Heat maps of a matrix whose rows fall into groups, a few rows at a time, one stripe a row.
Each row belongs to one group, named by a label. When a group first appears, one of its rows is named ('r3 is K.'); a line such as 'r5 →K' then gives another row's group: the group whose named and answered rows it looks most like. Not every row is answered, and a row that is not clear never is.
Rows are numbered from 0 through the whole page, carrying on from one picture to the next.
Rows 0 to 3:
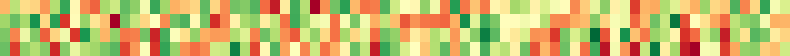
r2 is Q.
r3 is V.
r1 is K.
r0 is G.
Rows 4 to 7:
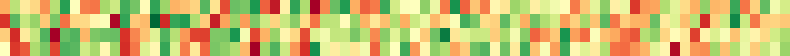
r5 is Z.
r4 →G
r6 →V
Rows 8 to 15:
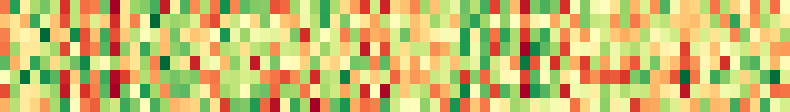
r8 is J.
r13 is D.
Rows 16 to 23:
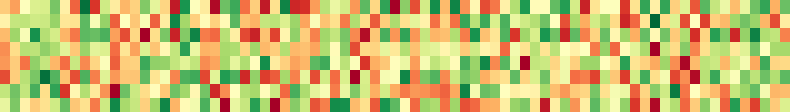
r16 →D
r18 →D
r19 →D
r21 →D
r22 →K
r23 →G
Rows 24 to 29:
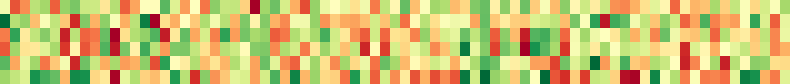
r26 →J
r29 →K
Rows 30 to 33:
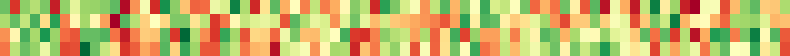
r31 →K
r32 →D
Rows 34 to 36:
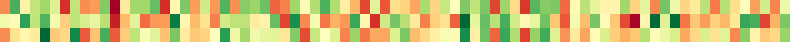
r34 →J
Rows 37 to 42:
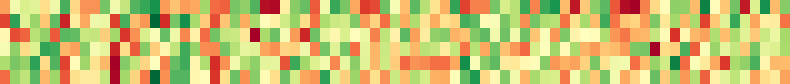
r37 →G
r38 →Z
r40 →D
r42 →Z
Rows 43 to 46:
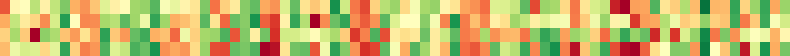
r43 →G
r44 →G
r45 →J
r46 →G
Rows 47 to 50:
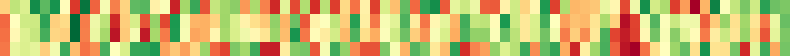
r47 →D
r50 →G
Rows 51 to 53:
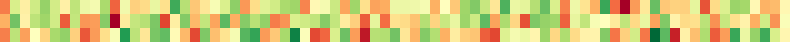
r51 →Z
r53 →G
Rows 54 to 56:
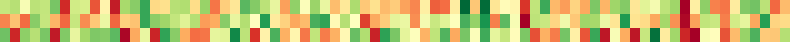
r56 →V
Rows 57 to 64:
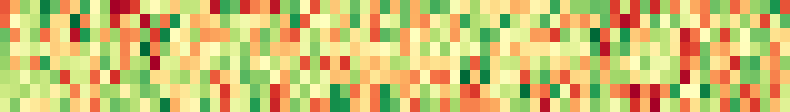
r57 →D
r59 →Q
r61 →V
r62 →K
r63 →G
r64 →G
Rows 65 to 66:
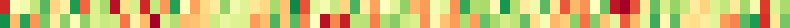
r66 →V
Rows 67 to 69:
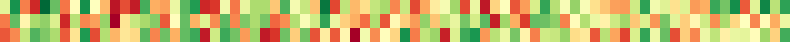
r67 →D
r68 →J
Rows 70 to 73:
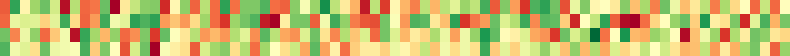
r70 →J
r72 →Q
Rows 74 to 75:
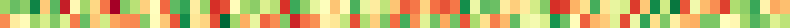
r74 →K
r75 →D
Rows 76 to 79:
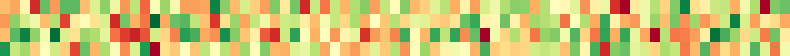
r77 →Z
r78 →D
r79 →J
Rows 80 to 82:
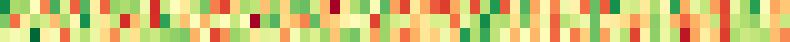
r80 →K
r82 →K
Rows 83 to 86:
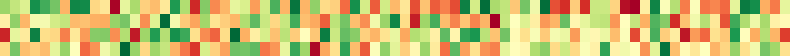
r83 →K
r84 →G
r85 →Z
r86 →G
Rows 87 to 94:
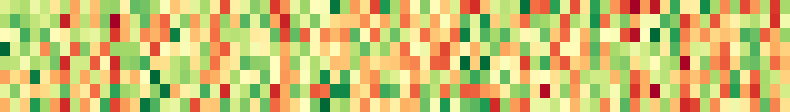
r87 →G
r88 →J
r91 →K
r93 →G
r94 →J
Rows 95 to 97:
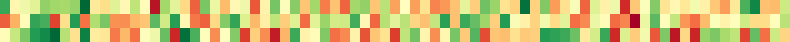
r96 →V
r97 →D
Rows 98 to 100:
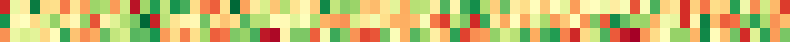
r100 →G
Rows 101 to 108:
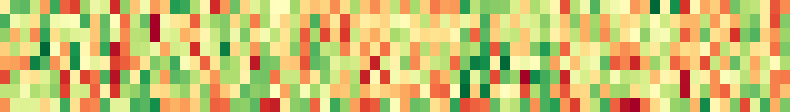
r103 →V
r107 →K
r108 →G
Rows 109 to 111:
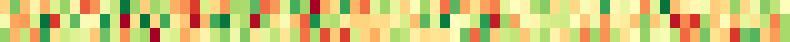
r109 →G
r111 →V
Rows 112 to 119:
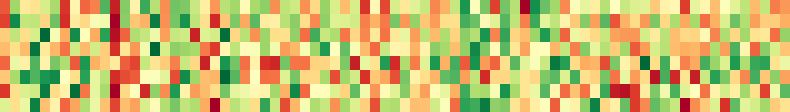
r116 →D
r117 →D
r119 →Q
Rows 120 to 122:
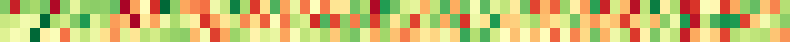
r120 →V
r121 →D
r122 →K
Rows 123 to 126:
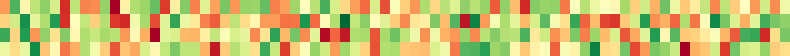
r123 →J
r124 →D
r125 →V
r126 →Q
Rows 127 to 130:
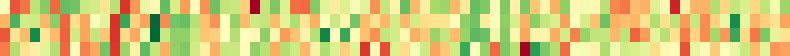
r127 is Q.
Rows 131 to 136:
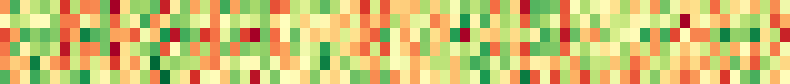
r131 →J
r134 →J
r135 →Q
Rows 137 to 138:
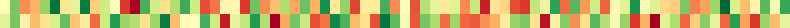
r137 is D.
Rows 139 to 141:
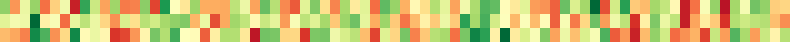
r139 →Q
